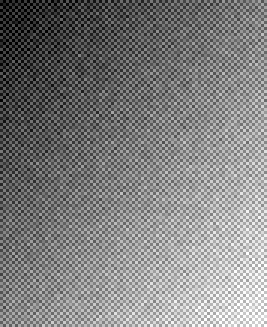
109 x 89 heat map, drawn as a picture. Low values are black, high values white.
Ninth with the highest average: bottom right. Grain: checkered. Odd rows or columns: none. Slope: up to the bottom right. Ninth with the lowest average: top left. Histogram: bell-shaped.
